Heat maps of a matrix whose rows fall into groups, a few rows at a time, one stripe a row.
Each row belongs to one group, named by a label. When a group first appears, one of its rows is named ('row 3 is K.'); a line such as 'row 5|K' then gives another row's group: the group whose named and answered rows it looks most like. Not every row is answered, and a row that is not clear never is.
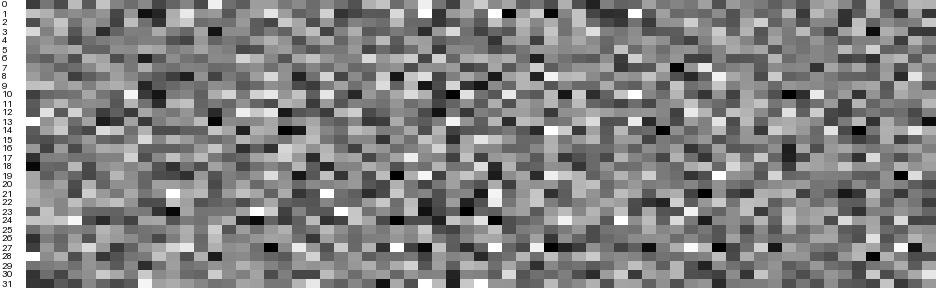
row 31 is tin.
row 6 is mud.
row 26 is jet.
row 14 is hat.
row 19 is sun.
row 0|jet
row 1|jet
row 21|jet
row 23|hat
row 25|jet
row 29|mud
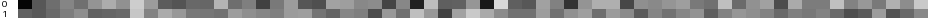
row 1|tin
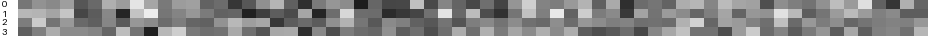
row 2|hat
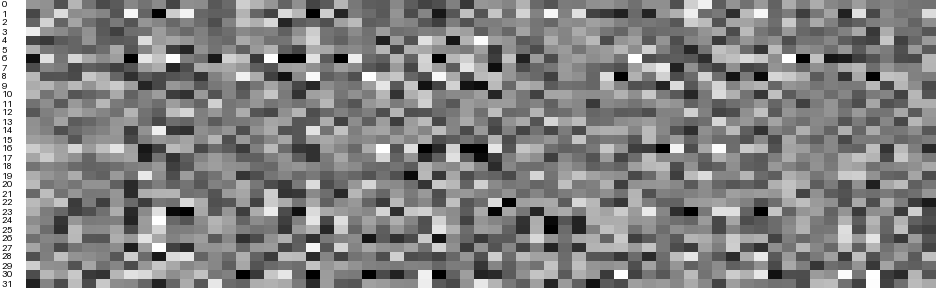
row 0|hat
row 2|hat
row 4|tin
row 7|tin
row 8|mud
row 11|jet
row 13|sun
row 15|jet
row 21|hat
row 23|sun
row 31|jet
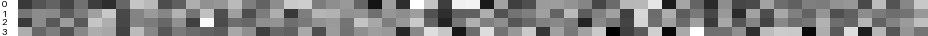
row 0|tin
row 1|jet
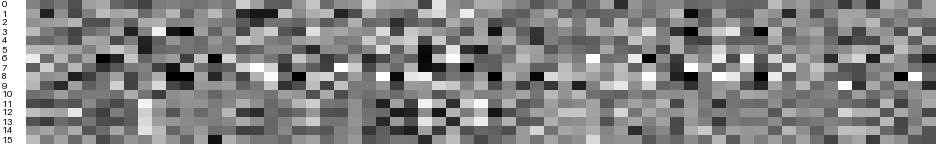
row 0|mud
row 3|sun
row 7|hat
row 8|sun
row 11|tin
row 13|tin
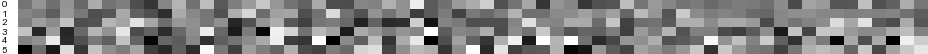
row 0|jet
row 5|jet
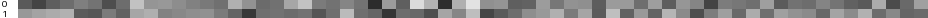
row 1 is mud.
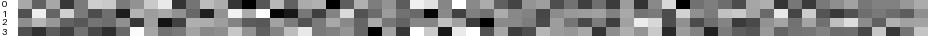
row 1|hat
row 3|tin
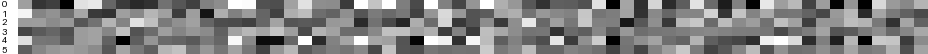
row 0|mud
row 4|mud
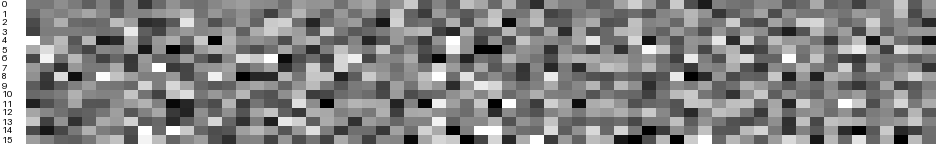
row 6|hat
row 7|sun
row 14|tin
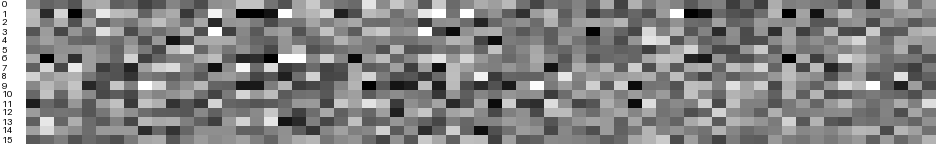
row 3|jet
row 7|hat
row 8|mud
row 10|hat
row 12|sun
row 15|tin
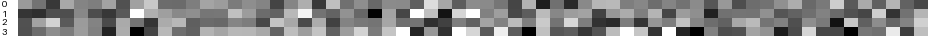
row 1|tin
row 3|mud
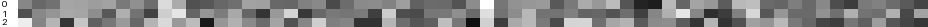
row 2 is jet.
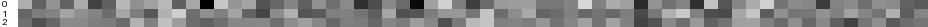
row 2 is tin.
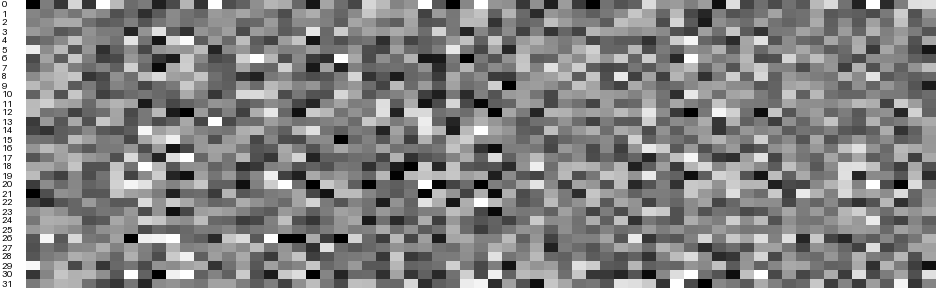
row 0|jet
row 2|mud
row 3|sun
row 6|hat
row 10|hat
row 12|sun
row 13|jet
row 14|tin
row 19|sun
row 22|tin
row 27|jet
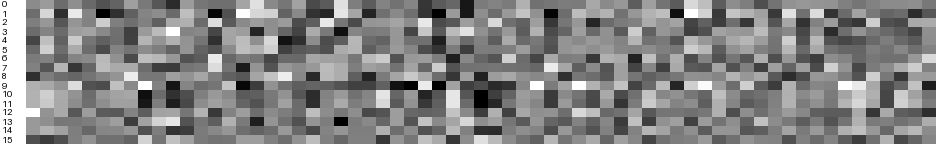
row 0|hat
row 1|hat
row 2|jet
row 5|hat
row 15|tin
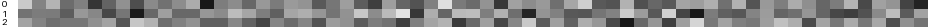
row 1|mud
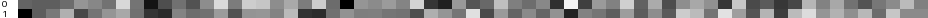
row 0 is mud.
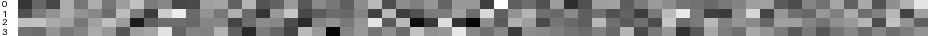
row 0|jet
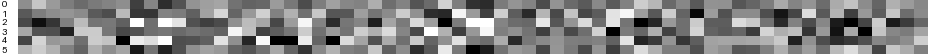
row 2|tin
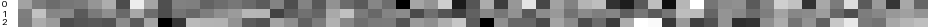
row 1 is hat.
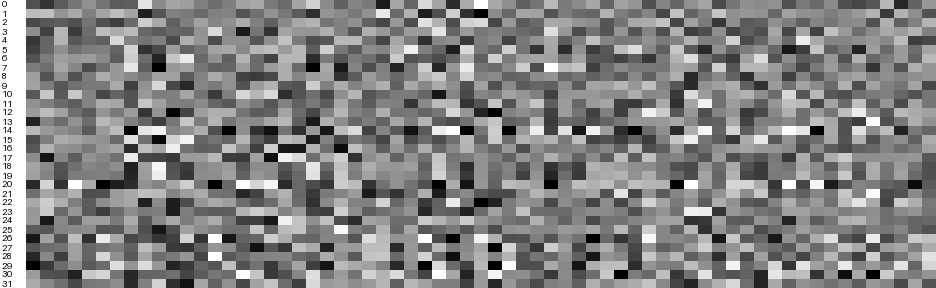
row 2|tin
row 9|sun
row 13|jet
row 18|sun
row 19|sun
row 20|hat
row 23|hat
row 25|hat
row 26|jet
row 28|jet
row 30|mud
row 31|sun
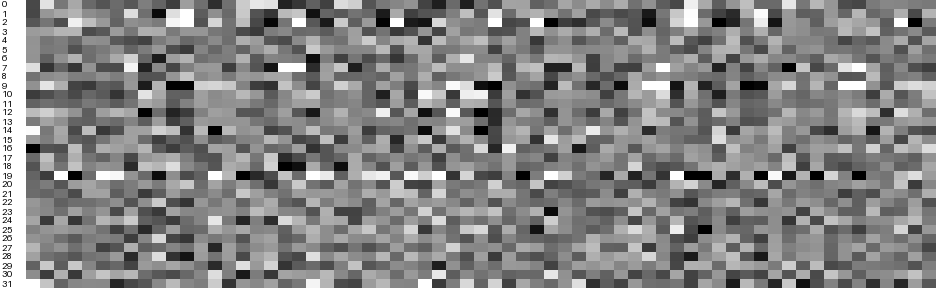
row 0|hat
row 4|mud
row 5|sun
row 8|jet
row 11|tin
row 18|hat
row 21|mud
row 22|sun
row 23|jet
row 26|sun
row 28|sun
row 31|jet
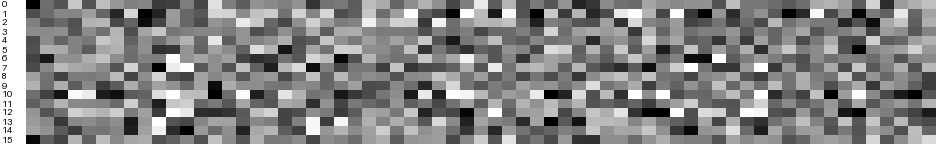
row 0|jet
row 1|mud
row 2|mud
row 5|hat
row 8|sun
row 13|sun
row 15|jet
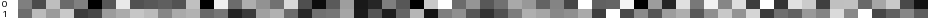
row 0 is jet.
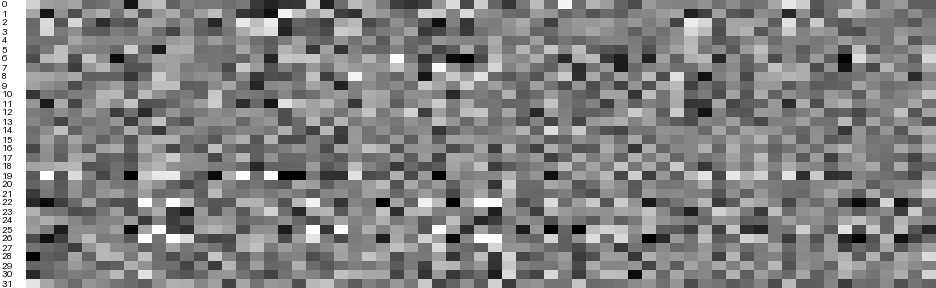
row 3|hat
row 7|mud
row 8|mud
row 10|jet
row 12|mud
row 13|sun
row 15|hat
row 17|hat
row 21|jet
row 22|tin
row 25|sun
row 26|tin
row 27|mud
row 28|jet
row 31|jet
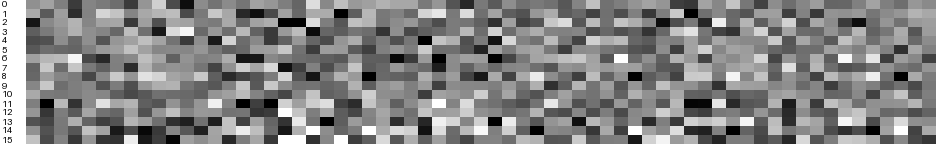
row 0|sun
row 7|hat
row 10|mud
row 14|mud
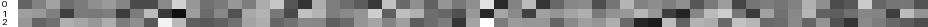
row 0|jet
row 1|sun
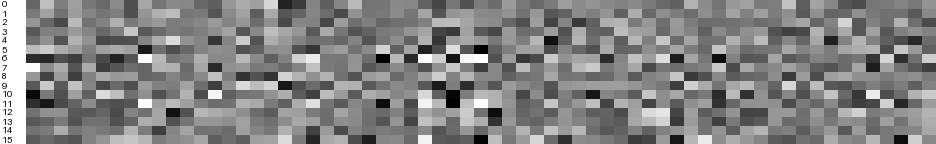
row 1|hat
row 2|sun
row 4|hat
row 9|hat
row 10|jet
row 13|tin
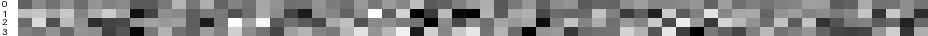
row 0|jet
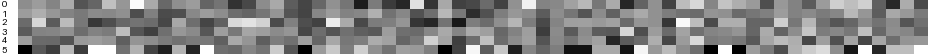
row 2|hat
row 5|jet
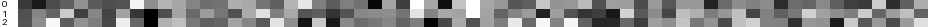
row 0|tin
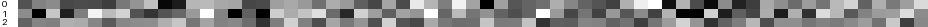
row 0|tin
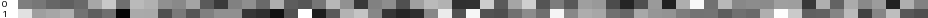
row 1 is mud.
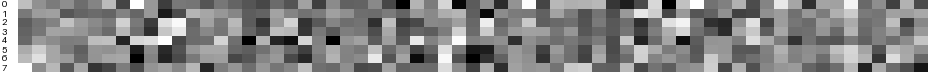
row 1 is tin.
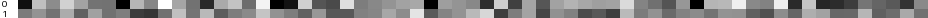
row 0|hat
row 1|jet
